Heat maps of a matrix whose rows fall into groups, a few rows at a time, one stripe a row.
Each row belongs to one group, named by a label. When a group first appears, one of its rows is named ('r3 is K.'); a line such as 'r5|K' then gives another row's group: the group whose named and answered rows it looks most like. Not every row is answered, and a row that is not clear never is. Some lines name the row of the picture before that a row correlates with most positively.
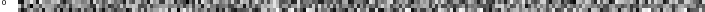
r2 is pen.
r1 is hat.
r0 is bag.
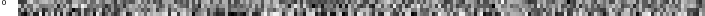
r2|pen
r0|bag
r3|pen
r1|hat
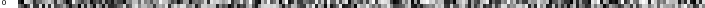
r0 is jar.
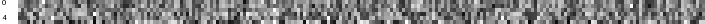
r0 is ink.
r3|bag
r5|pen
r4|bag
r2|hat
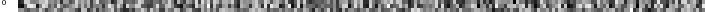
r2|ink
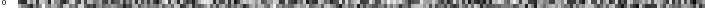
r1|ink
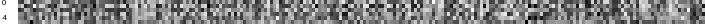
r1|pen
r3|pen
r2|jar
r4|pen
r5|ink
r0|jar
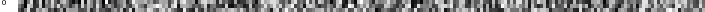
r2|jar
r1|pen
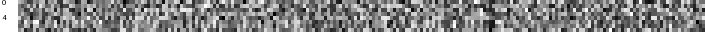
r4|jar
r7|pen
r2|pen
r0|ink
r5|hat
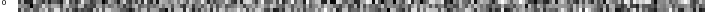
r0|pen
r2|ink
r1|ink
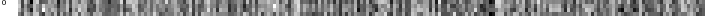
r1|hat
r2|hat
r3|hat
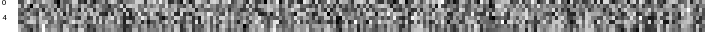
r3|bag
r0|jar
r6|ink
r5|bag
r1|hat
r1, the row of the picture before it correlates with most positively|0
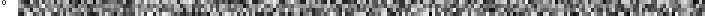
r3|jar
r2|hat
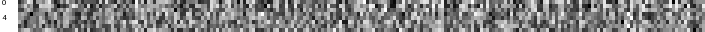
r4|ink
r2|jar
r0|jar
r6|pen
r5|pen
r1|jar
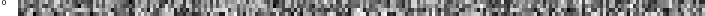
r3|jar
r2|bag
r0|ink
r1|ink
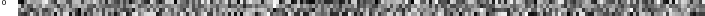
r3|pen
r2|ink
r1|hat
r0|bag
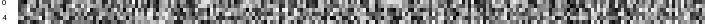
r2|jar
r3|jar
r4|pen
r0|bag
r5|jar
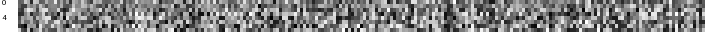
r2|bag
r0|hat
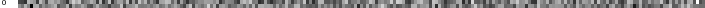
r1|hat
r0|bag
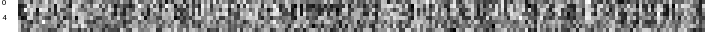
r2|bag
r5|ink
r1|bag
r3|bag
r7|pen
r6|hat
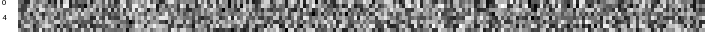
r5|ink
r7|pen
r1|pen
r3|hat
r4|jar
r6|jar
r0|pen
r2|bag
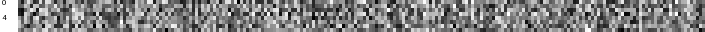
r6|pen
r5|hat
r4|hat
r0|jar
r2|bag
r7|hat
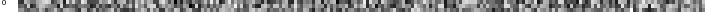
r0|jar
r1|jar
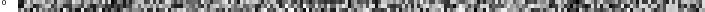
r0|bag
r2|pen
